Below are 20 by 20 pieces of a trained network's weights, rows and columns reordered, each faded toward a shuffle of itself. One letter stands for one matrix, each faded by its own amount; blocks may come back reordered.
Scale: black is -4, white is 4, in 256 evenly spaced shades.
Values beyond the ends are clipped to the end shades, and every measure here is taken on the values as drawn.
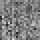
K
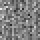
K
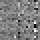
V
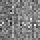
K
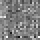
K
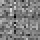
V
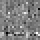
K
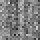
K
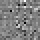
V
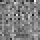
K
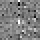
V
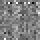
K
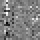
V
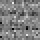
V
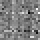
K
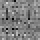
V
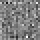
K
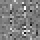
V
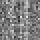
K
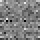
V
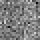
K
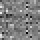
V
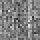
K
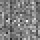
K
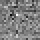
V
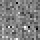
K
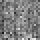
K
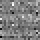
V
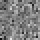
K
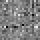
K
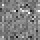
K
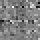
K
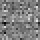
V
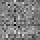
V
